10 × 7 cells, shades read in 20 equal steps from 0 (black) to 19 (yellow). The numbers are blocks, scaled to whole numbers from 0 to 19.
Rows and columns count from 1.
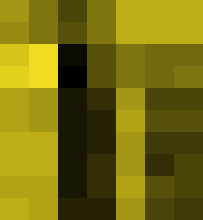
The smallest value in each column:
12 10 0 3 10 4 5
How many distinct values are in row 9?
5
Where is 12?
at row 2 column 1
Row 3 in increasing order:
1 7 9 9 10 17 19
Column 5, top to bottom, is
15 15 10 10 13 14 13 13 14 13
